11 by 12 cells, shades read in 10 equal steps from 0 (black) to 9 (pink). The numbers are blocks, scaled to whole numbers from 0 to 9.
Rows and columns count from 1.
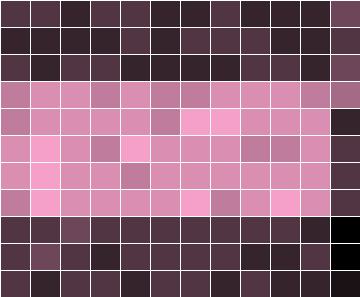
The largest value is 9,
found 8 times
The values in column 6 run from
2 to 8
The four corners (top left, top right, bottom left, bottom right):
3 4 3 1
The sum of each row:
31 29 31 89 90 90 91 92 33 31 29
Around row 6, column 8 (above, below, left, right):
9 8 8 7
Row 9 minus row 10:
0 -1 1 1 0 0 0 0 1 1 -1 0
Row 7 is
8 9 8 8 7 8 8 8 8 8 8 3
